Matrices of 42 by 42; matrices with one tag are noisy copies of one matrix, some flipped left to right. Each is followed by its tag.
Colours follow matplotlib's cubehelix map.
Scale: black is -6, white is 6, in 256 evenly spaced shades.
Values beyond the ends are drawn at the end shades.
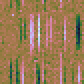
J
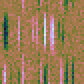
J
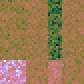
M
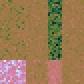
M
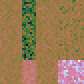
M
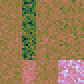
M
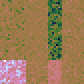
M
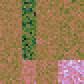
M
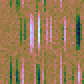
J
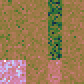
M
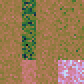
M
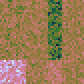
M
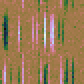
J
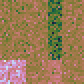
M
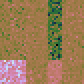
M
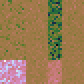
M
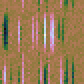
J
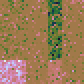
M
